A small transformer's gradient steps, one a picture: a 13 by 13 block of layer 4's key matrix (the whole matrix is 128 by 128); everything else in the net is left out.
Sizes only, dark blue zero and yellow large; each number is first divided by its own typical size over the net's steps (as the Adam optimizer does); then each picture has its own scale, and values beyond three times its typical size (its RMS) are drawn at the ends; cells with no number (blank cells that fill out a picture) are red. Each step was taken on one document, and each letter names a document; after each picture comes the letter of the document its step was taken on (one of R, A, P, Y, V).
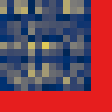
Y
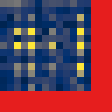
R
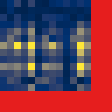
R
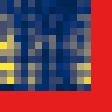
R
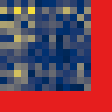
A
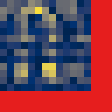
A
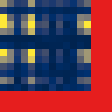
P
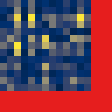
R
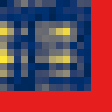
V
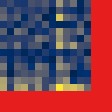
A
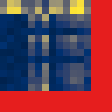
Y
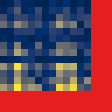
A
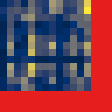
Y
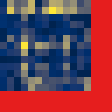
Y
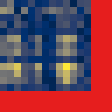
A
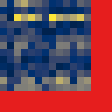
P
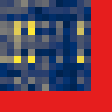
V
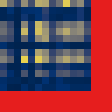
V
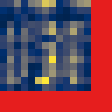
V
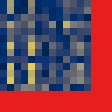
Y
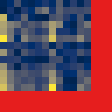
A
